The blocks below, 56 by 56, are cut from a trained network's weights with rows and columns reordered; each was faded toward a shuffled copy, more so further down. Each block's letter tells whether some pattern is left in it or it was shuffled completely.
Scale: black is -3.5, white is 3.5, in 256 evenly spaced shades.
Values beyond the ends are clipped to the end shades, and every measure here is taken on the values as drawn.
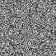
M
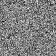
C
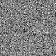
M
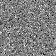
C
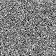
C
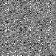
M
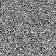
M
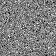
C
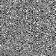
M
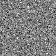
C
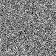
C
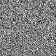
M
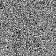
M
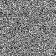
M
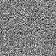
M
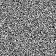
C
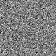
M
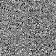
M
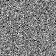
C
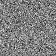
C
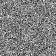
C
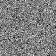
M
